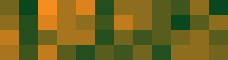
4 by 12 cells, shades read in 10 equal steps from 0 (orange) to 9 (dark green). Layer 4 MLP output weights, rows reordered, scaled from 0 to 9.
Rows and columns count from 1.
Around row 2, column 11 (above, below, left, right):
4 4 9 4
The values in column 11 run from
4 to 6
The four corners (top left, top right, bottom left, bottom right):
5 9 3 5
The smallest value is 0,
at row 1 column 3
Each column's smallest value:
2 7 0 3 1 6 2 4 6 4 4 4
